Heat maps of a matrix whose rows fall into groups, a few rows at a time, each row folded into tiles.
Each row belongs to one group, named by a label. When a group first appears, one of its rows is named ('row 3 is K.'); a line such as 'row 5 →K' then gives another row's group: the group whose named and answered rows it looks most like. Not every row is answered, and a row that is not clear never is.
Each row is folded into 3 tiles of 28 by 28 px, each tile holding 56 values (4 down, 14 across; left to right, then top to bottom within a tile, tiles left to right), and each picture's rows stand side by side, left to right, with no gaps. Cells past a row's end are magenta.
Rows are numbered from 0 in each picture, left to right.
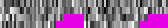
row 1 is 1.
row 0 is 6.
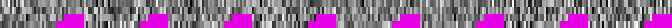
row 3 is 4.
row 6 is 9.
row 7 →1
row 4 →9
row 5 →1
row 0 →4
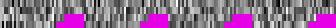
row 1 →9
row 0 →6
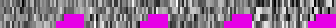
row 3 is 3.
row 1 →4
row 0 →6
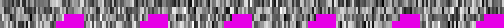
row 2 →3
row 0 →6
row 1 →9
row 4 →3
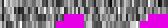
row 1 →9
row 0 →1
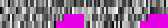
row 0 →4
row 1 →3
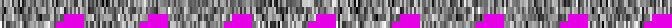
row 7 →1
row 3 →6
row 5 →1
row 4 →1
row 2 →9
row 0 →1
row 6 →1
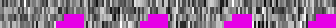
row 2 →9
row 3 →6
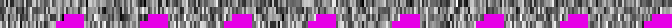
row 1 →1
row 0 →3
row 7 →4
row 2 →9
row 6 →9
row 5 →3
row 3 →6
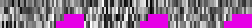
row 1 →3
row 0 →6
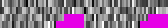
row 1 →4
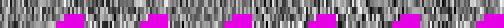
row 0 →9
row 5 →6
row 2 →1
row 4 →4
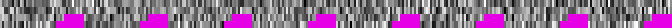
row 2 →4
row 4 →1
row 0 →6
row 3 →9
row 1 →4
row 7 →1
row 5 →4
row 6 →9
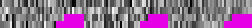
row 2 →6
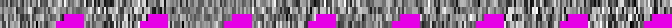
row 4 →4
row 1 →3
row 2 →1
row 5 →4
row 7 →3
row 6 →3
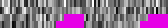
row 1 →9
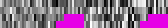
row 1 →3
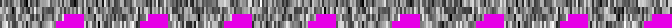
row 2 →6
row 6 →1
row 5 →6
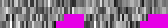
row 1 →4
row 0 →4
